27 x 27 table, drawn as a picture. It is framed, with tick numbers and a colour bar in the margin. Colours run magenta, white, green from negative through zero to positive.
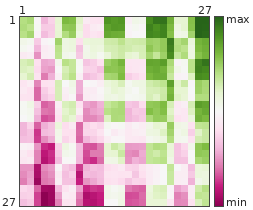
Stripes running up and down repeat 4 times from left to right. The bottom left is the ninth with the lowest average. On average the colour sits 50% of the way up the scale. Values rise toward the top right. The ninth with the highest average is the top right.
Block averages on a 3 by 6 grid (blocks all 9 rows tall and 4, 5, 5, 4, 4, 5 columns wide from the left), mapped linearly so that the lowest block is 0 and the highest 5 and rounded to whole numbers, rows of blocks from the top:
2 3 3 3 5 4 / 1 2 2 2 4 3 / 0 1 1 1 3 2
